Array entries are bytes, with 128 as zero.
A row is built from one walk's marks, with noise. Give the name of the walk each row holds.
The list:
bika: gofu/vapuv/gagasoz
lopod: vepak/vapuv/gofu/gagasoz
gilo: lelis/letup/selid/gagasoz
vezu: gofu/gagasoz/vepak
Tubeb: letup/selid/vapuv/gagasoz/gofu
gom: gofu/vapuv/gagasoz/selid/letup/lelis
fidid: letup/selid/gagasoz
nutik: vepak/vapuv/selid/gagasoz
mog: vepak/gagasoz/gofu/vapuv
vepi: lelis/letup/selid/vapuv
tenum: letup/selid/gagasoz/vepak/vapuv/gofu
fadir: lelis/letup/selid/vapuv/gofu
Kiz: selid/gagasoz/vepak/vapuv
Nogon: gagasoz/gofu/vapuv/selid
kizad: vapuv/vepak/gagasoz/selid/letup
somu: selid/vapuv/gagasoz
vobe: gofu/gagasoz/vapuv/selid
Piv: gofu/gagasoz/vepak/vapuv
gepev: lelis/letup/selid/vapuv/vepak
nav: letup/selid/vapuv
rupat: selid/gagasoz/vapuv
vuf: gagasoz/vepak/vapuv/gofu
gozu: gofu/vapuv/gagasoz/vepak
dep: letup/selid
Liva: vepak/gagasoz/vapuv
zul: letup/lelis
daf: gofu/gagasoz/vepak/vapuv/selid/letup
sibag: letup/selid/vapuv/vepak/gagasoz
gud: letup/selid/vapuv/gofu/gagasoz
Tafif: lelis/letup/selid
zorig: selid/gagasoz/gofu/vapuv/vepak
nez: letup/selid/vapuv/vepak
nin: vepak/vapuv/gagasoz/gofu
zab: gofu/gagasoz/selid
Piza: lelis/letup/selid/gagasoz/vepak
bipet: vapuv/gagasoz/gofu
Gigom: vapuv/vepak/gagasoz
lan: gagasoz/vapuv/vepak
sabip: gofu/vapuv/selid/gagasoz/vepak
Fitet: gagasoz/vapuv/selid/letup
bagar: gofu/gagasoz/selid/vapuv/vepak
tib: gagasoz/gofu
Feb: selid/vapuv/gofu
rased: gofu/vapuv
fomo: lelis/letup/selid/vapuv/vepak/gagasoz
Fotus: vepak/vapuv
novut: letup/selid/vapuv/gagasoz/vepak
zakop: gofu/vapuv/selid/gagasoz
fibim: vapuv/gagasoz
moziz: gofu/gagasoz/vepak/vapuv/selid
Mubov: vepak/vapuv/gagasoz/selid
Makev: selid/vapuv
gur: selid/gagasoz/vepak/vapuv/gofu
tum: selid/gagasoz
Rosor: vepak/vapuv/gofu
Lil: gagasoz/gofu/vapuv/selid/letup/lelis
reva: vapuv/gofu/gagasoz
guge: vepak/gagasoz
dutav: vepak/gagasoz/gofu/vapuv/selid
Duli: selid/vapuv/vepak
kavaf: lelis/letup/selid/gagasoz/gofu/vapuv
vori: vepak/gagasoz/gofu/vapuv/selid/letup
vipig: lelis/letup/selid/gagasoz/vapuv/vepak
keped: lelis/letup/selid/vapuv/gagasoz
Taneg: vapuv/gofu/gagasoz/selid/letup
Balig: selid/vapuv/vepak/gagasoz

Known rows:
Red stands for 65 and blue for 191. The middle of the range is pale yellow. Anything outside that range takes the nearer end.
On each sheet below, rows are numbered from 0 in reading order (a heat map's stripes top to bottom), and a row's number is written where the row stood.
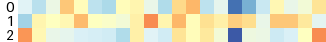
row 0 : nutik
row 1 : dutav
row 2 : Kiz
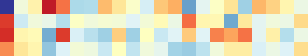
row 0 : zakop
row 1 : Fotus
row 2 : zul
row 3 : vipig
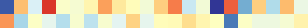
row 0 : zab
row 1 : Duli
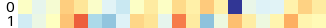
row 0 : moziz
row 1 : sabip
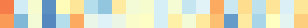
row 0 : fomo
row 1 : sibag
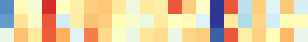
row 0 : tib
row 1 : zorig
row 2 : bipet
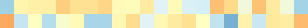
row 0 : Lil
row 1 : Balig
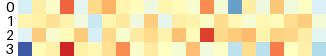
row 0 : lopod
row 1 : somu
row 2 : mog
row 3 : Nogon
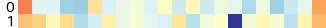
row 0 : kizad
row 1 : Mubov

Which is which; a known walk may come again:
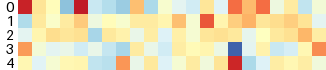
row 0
zul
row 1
mog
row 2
somu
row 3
Kiz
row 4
Makev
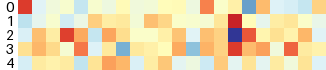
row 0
Fotus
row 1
vori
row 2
bipet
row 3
gozu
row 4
Tubeb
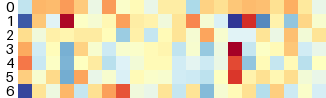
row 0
bika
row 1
zab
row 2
vuf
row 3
vepi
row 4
gepev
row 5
keped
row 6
Taneg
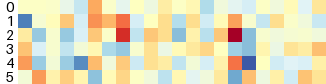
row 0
tenum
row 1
gud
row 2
nav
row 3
Balig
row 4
nez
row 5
rupat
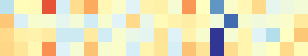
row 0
lopod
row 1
Duli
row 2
Mubov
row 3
nin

